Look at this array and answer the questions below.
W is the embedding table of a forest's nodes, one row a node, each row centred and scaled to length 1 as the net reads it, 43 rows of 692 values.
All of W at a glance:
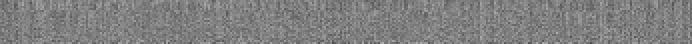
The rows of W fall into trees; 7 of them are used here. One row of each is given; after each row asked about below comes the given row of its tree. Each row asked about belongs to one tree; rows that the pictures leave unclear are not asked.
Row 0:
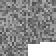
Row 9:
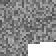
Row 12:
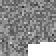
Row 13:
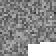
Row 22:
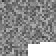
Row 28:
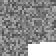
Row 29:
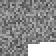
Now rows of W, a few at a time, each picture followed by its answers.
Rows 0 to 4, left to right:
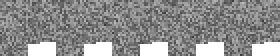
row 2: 0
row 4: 9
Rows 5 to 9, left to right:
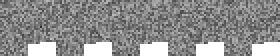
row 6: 22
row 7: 9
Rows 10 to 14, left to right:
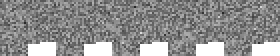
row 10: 29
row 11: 0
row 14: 12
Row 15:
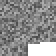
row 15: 13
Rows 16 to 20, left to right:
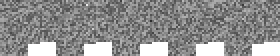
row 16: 12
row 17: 22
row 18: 22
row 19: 9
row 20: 12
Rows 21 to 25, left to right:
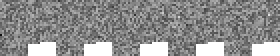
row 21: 13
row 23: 9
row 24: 0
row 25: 12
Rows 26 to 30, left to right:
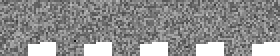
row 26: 13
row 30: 22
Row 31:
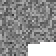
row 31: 28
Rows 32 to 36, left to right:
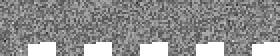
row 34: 13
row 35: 9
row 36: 28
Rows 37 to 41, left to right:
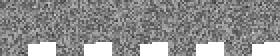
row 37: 29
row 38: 9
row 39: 0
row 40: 12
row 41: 12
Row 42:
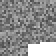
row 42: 9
